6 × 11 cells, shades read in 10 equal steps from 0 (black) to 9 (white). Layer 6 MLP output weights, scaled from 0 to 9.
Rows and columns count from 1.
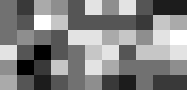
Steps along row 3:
up down down up same down up down up up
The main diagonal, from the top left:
4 3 4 3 4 5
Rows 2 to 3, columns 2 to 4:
3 9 7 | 5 4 3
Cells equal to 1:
4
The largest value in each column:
8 5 9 7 8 8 8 8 7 8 9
